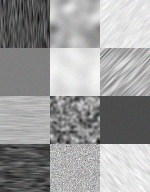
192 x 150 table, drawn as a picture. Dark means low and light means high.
The table splits into 4 rows of 3 panels. Panel 1,1: low, streaked downward. Panel 1,2: high, smooth. Panel 1,3: very high, slanting up to the right, faint in contrast. Panel 2,1: middling, flat. Panel 2,2: very high, smooth, faint in contrast. Panel 2,3: high, slanting up to the right. Panel 3,1: high, streaked across, faint in contrast. Panel 3,2: middling, blotchy, strong in contrast. Panel 3,3: low, flat. Panel 4,1: low, streaked across. Panel 4,2: high, fine-grained. Panel 4,3: very high, slanting down to the right, faint in contrast.
